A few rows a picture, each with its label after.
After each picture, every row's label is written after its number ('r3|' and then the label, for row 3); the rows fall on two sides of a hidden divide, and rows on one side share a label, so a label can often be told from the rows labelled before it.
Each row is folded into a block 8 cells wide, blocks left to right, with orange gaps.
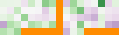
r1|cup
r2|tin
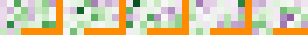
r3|cup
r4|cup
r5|cup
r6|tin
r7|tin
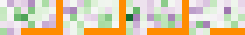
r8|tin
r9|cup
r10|tin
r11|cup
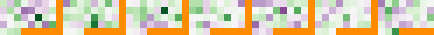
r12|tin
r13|cup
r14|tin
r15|tin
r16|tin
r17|tin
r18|tin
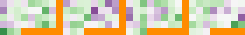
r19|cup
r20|tin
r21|cup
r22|cup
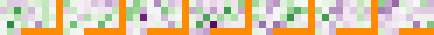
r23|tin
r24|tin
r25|tin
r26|tin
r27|tin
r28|tin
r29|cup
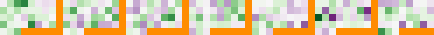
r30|cup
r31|tin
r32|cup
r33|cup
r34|cup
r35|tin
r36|tin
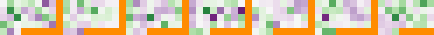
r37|tin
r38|tin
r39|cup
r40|cup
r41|tin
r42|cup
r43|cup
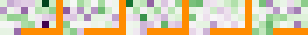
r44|tin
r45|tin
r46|tin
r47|tin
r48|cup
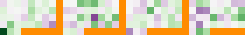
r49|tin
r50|cup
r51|cup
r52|cup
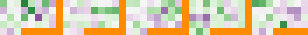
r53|cup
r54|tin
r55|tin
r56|cup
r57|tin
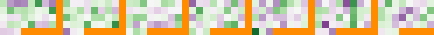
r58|tin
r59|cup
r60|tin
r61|cup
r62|tin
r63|tin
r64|tin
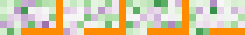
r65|tin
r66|cup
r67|tin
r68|cup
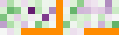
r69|tin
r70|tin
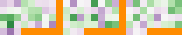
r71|tin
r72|cup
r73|cup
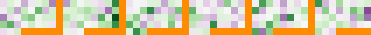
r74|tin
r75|cup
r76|cup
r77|tin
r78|cup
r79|tin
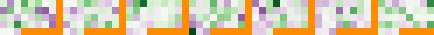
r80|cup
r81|cup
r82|tin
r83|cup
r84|cup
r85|tin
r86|tin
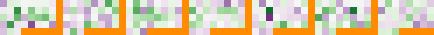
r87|tin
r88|tin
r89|tin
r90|tin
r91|cup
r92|tin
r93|tin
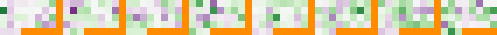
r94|tin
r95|cup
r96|tin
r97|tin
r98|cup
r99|tin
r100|cup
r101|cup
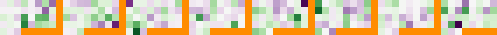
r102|cup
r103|tin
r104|tin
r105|cup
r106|tin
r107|tin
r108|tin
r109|tin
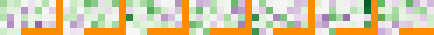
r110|tin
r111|cup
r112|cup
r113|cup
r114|tin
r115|cup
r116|tin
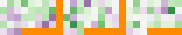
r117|tin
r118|tin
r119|cup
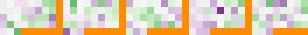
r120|cup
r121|tin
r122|cup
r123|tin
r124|tin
